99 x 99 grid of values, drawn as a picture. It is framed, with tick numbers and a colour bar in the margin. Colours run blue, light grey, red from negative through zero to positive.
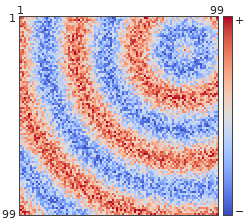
Overall the values sit about 50% of the way up the scale. Rings spread out from the top right. No overall slope runs across the table. No seam splits the table. No single row or column stands out from its neighbours.
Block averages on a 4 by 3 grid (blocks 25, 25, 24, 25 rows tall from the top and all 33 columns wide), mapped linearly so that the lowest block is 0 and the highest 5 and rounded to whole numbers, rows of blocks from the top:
4 4 0 | 4 3 5 | 4 4 3 | 3 4 2
